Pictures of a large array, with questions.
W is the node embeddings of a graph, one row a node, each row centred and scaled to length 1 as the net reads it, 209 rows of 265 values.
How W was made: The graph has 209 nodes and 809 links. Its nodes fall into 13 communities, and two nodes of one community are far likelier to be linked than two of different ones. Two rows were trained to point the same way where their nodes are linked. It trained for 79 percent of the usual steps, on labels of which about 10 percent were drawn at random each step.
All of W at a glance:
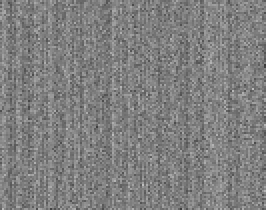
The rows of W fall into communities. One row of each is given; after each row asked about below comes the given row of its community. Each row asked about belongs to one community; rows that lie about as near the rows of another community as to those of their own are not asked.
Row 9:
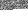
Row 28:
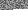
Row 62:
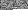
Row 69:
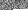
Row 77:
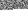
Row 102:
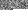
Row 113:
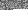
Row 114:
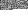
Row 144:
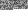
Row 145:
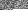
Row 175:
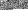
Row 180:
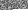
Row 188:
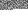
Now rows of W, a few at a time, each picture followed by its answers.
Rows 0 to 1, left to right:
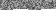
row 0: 175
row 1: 102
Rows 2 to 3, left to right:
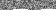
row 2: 102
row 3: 113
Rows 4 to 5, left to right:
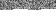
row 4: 77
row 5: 113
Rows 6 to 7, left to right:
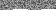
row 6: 188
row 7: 145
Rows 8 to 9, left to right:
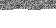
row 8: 28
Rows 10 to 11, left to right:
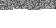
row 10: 180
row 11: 145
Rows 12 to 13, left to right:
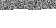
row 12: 69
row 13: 180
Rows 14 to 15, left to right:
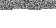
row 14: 188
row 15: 77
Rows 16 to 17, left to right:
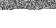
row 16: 144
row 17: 188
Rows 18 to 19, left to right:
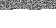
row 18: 180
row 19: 188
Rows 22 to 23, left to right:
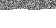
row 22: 113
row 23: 114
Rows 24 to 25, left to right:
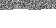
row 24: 188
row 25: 114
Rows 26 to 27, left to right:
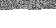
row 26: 180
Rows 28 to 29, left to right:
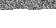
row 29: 188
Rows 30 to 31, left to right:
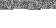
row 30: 102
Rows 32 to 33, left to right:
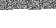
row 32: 180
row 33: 102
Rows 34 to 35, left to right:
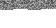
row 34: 114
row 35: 9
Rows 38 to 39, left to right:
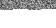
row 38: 62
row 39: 188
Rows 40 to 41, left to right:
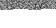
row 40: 180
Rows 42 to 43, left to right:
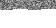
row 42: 114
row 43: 144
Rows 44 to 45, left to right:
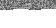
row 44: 113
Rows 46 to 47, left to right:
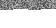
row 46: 175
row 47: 69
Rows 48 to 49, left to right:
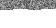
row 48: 145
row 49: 114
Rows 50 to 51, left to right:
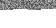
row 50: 113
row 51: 102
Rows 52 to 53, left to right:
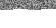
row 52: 114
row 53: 144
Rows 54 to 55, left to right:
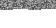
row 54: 144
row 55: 69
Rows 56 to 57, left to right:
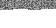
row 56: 102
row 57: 114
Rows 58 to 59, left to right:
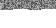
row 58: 113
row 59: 114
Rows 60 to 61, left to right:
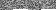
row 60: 28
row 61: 102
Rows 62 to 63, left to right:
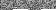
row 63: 144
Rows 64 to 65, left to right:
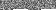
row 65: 114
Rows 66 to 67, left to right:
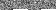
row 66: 113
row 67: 69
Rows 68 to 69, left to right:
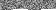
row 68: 28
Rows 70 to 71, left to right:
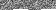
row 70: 28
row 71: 28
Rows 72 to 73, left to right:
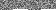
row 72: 113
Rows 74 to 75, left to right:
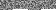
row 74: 28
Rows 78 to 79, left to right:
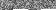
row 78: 144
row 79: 28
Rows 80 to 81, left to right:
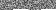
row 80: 77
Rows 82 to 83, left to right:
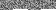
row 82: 188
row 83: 9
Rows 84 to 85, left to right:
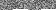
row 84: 114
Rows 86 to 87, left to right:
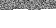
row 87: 175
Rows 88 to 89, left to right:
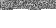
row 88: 144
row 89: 28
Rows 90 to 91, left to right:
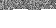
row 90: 102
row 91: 102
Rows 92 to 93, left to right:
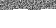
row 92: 180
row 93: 113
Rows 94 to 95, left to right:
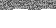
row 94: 188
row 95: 188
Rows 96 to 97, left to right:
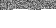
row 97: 113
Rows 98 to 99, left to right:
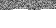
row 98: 113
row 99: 188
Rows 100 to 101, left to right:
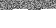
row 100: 180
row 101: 9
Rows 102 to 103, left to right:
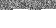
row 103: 144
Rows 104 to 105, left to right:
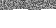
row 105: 145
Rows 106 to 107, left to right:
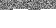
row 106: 102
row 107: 77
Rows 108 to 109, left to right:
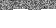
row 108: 144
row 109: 180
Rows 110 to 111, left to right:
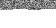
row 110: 102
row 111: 62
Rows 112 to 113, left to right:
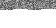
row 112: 145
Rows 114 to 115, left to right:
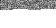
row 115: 62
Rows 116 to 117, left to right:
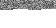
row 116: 114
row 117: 180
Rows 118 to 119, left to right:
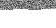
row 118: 180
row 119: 28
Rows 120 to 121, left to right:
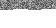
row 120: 175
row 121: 69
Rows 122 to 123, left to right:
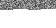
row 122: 77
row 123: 180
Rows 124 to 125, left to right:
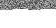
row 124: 114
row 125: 62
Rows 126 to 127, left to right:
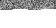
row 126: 9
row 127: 145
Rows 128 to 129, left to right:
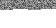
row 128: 102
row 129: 77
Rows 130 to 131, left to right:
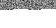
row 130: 77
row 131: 102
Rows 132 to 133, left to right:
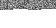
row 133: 69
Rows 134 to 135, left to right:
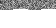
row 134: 28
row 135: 113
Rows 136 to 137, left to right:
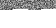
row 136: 9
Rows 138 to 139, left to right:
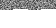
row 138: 114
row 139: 62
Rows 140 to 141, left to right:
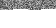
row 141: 144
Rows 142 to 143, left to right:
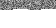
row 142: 114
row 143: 144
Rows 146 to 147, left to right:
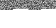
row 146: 114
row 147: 144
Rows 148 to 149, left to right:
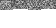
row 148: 102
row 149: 145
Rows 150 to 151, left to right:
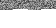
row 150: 9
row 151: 77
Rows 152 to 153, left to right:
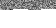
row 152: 102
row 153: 145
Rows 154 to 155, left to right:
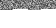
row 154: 9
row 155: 114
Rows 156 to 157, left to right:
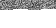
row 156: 145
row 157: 145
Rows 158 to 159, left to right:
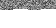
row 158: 113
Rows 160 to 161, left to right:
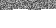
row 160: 77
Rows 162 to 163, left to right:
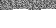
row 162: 28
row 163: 113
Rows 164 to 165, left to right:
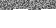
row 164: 102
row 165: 175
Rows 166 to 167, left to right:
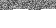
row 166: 175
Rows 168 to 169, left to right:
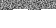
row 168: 9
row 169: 69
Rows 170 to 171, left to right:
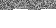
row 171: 62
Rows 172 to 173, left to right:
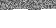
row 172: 113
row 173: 28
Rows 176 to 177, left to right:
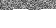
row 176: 62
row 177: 28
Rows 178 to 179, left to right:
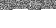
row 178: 114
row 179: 144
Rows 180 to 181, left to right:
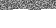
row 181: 28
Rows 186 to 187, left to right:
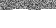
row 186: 77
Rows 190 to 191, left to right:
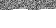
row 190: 28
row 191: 113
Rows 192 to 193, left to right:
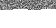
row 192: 180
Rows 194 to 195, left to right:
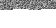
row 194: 188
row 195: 102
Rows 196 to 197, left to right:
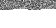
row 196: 113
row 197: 145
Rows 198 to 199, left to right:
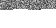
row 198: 77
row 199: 69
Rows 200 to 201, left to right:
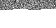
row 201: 69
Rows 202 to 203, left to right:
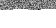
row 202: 188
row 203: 62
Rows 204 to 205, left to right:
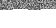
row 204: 62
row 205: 77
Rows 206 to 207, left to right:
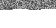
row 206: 145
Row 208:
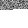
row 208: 9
